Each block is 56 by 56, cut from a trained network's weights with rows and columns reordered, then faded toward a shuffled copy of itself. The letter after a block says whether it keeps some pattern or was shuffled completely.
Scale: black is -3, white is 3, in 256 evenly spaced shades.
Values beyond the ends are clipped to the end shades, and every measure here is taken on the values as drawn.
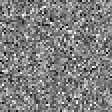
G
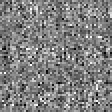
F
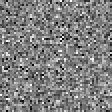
F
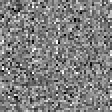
F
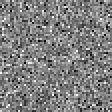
G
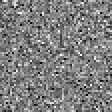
G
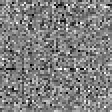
F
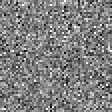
F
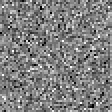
G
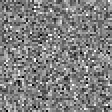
F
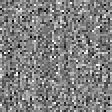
F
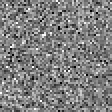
G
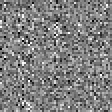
F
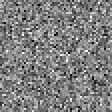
G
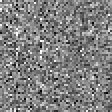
F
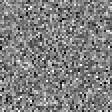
G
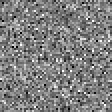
G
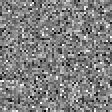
G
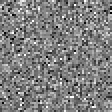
G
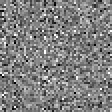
F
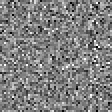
F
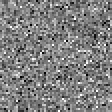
G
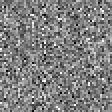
F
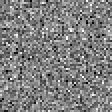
G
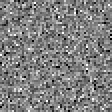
G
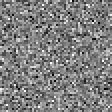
G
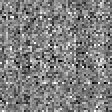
F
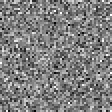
F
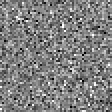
G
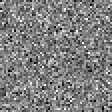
G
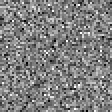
G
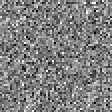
F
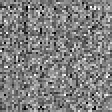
F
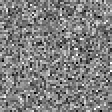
G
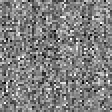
F
